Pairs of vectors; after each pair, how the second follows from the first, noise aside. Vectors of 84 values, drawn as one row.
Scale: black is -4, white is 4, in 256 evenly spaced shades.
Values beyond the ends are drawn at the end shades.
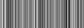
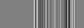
partly zeroed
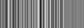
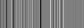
partly zeroed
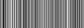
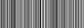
shuffled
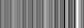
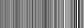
sign-scrambled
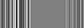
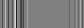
partly zeroed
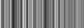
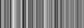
negated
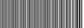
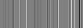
partly zeroed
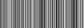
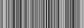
shuffled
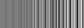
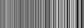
sign-scrambled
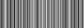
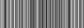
negated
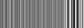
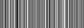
shuffled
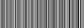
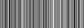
shuffled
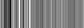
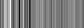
negated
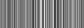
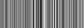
sign-scrambled
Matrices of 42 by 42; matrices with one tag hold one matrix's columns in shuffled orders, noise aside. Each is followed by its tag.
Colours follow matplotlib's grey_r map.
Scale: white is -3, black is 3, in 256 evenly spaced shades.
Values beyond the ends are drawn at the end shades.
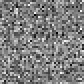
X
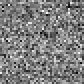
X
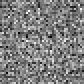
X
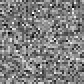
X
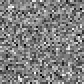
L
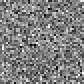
L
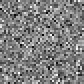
L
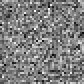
X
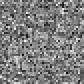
X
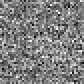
X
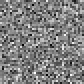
L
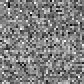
X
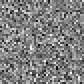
L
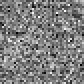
X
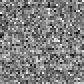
X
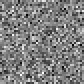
L
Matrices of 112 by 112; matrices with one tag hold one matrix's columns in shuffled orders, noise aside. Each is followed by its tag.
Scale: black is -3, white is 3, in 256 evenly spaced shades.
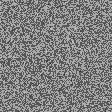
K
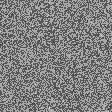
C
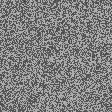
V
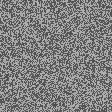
V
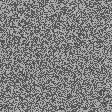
C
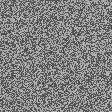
K
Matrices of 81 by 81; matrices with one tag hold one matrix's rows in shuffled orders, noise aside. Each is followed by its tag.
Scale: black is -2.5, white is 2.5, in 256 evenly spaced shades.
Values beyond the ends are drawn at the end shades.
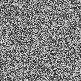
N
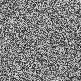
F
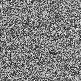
N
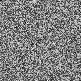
F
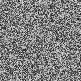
F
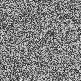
N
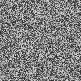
F
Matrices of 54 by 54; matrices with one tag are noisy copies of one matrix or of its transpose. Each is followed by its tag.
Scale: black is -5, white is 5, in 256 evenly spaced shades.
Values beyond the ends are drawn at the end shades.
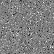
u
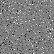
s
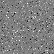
u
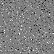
s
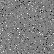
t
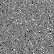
s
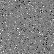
t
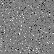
s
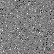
t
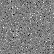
u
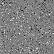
s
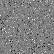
t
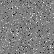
u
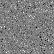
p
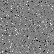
p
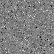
p
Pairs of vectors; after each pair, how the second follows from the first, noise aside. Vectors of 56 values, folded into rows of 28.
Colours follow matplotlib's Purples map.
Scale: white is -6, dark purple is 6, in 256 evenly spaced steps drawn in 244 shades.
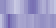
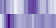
scaled up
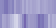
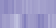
shrunk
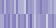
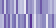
scaled up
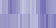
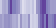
scaled up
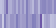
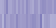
shrunk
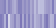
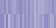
shrunk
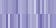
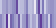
scaled up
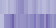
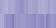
shrunk
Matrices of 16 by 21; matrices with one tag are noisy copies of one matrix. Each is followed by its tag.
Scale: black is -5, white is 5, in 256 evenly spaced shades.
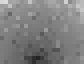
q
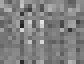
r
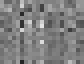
r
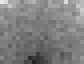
q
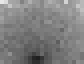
q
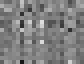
r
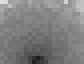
q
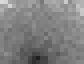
q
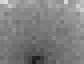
q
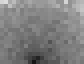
q
